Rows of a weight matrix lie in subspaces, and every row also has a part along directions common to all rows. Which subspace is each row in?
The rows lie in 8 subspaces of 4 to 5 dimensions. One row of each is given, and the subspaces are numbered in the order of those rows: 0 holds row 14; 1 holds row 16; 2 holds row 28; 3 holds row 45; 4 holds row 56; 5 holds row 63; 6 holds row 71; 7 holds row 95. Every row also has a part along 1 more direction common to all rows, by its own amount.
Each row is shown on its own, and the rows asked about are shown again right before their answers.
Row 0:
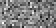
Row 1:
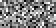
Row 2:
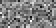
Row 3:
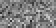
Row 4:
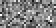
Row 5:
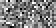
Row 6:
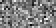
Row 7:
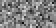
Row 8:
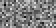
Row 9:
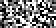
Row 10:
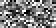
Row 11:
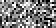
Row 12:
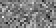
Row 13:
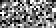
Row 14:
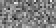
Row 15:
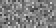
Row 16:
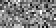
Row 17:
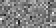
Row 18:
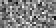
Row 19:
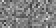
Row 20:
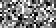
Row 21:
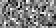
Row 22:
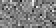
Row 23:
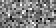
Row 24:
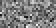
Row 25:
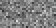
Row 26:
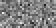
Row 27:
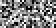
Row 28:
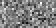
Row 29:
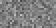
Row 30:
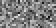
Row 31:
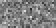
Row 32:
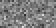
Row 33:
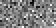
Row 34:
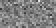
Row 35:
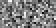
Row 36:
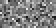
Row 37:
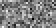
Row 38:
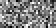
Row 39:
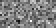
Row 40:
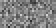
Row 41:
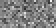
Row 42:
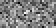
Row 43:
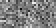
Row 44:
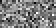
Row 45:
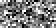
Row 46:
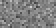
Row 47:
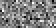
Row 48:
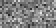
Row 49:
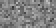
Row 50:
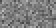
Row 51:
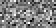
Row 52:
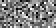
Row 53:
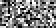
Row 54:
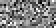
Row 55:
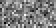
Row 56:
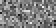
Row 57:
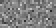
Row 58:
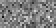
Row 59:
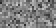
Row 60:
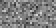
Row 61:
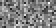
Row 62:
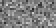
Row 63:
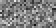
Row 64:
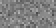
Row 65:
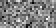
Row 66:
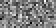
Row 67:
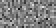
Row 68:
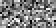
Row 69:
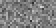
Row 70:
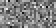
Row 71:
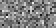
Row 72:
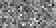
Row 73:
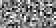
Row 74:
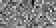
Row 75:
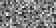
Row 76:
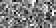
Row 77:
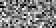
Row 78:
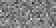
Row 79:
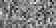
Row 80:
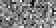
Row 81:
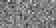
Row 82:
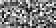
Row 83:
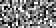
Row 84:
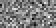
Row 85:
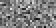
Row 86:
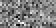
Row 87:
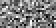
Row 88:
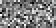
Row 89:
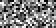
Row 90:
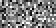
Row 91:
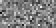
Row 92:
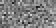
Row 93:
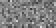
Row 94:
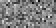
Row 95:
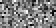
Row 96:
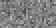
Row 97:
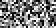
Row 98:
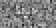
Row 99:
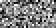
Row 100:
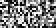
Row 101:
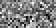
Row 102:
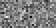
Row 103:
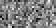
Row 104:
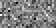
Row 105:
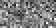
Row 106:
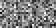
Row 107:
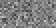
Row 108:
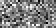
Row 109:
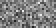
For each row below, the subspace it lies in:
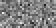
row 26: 1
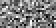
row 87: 5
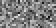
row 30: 3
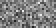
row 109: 5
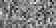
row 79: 0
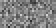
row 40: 4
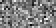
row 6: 7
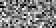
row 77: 6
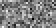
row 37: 3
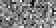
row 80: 7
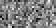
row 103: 2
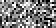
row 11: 1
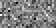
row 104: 0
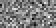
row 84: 5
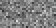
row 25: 6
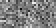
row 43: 4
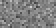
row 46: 6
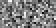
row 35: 2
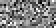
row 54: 5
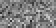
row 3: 5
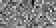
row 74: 7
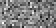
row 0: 4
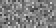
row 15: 2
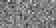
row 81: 4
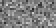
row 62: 2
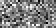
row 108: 1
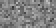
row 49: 0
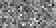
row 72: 0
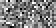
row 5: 4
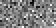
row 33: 7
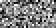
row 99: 1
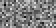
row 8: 6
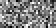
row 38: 4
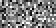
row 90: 2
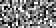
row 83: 7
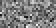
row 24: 0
